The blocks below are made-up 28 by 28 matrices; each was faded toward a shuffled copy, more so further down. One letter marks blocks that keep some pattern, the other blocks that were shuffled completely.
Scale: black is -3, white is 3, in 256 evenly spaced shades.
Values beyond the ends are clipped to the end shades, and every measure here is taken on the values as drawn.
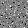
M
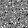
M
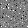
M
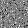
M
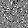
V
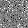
V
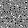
M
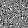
M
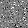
M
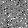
M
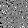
V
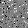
V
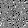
V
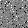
M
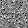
V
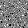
V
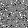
M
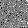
M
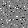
V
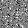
M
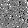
V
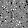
V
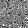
M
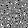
V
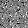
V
